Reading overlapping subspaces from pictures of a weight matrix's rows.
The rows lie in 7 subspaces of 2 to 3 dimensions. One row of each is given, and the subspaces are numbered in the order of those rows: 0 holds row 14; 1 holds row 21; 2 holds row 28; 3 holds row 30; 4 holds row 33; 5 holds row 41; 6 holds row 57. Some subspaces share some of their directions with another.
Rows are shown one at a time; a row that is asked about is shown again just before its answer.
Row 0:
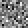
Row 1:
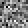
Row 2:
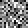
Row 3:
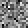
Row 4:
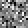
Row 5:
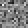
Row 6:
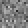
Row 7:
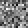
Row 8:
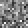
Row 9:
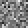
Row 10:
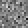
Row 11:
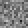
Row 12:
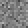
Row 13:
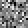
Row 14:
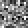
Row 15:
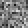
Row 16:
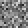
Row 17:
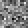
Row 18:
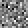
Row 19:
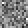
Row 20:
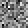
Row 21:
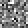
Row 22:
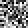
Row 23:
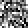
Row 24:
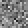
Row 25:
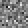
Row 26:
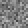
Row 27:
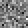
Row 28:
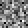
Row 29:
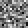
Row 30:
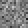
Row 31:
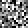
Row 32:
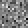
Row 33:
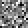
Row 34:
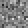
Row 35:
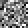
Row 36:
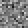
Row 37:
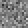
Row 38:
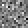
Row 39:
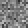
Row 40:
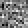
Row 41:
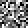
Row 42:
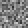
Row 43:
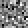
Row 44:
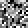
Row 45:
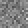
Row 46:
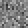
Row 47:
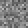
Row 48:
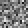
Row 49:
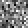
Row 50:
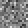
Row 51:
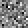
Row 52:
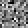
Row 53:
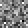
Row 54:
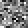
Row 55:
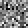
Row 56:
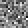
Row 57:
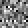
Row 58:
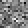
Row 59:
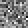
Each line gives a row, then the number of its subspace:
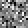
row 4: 3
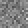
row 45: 3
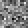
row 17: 0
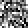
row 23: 6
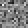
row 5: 1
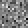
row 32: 2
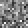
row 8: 2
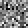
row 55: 4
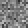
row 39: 5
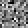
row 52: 1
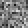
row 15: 6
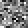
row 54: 0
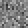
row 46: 4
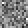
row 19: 6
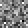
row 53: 2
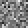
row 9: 5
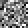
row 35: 3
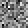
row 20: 5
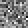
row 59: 1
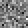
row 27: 4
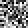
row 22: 1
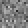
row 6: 6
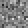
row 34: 0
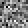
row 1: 6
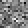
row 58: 0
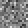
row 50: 3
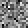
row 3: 5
